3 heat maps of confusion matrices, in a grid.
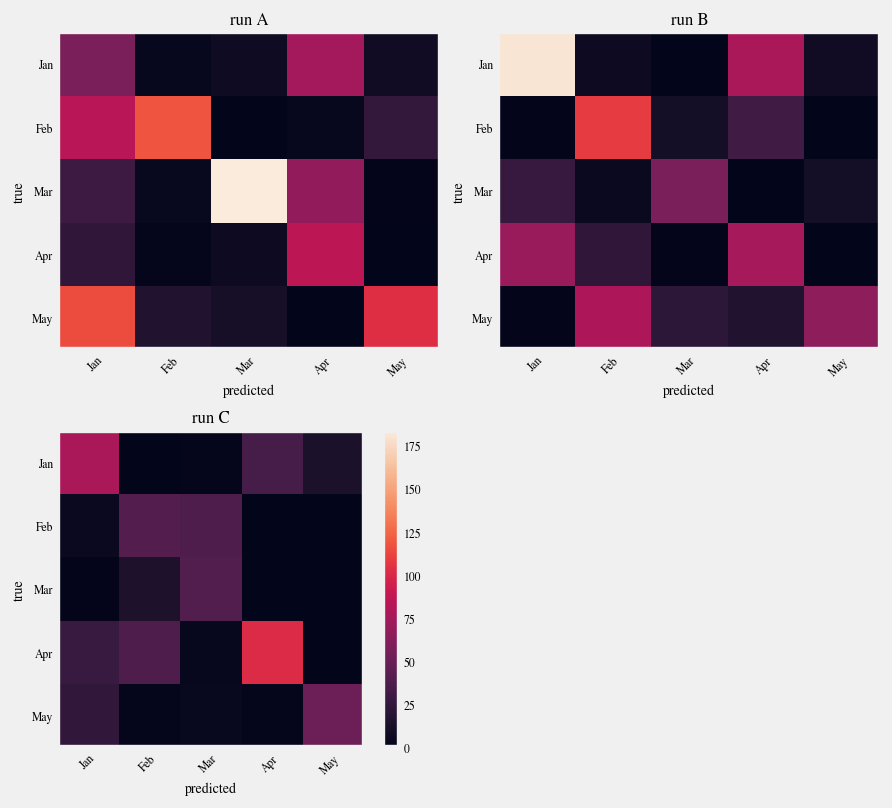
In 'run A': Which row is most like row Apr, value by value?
Jan
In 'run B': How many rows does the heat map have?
5
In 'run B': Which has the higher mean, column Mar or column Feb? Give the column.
Feb
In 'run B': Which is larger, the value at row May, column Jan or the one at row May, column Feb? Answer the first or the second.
the second
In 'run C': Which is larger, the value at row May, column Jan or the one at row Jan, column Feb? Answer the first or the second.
the first
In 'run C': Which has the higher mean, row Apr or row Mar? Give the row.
Apr
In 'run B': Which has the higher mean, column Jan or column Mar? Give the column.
Jan
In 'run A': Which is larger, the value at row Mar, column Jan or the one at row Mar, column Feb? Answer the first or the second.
the first
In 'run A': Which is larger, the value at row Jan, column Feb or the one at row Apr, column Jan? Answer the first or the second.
the second
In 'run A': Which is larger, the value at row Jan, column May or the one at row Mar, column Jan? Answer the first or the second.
the second
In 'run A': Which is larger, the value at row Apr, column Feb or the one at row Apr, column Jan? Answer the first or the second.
the second
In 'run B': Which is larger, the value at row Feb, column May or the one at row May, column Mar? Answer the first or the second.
the second
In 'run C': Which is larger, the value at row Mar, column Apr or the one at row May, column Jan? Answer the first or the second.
the second
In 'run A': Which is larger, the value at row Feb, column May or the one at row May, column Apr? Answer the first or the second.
the first
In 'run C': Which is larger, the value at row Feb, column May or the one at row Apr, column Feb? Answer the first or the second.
the second
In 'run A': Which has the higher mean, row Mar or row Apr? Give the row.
Mar
